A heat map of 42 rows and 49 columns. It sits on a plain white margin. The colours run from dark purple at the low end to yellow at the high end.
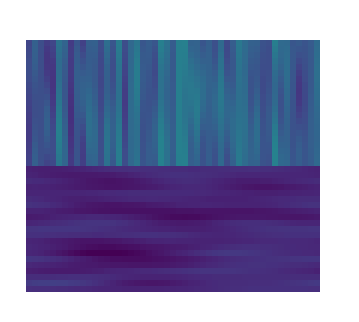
It is made of 2 by 1 panels. Panel 1,1: low, streaked downward. Panel 2,1: very low, streaked across, faint in contrast.
